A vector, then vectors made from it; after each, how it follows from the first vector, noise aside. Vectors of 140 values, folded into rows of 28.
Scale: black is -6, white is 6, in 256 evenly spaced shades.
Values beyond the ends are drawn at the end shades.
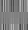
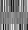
scaled up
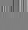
partly zeroed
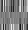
scaled up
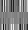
scaled up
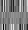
scaled up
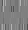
partly zeroed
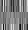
scaled up
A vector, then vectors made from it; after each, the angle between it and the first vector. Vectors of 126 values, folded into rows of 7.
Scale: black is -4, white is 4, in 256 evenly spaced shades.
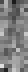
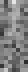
nearly opposite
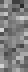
partly aligned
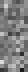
partly aligned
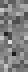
orthogonal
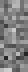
partly opposed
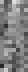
nearly opposite
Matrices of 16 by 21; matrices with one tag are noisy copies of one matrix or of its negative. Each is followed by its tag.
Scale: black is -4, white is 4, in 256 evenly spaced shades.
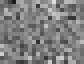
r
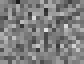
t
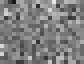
r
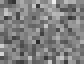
r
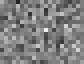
t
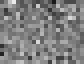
r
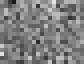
r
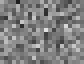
t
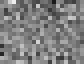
r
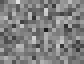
t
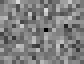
t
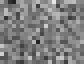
r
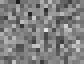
t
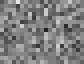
t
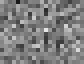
t
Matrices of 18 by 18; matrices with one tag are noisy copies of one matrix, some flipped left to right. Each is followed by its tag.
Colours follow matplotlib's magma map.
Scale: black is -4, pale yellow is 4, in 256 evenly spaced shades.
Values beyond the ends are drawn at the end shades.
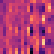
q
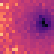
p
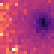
p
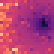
p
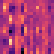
q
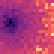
p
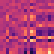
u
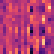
q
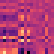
u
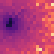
p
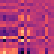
u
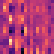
q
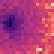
p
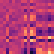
u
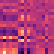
u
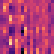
q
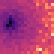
p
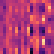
q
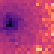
p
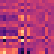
u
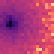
p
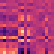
u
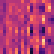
q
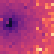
p
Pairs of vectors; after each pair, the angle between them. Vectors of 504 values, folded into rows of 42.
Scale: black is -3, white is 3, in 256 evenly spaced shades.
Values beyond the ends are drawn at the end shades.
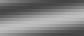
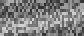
partly aligned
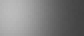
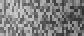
partly aligned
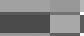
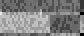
nearly opposite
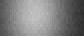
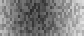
nearly opposite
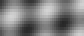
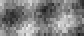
nearly opposite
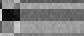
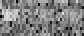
partly opposed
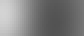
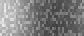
nearly parallel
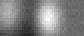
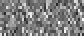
orthogonal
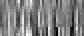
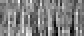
nearly parallel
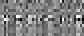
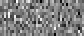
partly opposed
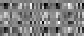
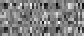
nearly parallel
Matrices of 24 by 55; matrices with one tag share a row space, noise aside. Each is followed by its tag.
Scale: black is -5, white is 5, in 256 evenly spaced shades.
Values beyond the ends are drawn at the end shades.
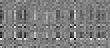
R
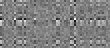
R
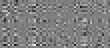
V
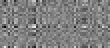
V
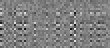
R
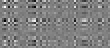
V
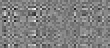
V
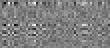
V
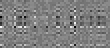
R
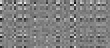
R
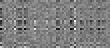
R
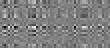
V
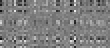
R
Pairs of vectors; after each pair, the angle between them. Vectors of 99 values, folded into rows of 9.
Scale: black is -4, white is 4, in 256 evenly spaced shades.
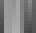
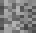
partly aligned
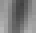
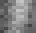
nearly opposite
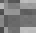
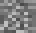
orthogonal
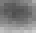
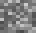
orthogonal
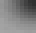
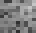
partly opposed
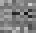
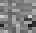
orthogonal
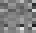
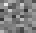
partly opposed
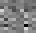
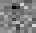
orthogonal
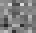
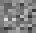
partly opposed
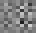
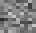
partly aligned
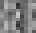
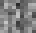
nearly parallel
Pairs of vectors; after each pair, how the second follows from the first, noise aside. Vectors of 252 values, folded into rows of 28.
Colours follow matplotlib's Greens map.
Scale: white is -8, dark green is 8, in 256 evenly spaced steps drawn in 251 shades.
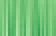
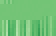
partly zeroed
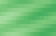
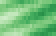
scaled up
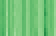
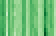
scaled up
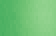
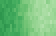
scaled up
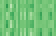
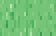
partly zeroed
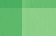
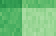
scaled up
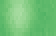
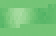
partly zeroed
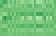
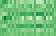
scaled up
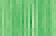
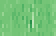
partly zeroed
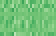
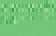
partly zeroed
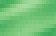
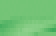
partly zeroed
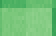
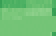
partly zeroed
